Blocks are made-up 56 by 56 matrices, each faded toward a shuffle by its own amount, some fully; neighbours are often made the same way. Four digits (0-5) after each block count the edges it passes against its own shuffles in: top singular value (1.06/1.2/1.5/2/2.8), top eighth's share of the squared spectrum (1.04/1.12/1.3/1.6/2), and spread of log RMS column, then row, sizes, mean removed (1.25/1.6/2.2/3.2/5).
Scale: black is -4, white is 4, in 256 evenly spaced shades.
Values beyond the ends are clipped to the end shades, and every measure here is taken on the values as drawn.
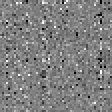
3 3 2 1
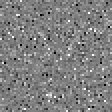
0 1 0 0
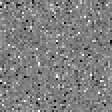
1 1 0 0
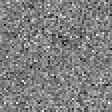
0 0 0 1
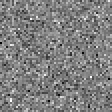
0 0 0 0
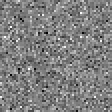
0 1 0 0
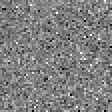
0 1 0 0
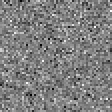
0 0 0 1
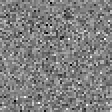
0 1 0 1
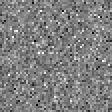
0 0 0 0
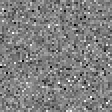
0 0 0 0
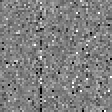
2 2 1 0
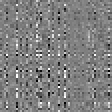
4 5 4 2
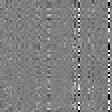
5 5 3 0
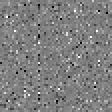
3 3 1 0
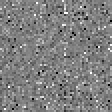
2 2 1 0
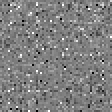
3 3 1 0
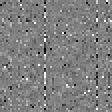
4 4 2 1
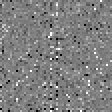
3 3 1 1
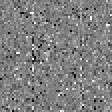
3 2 1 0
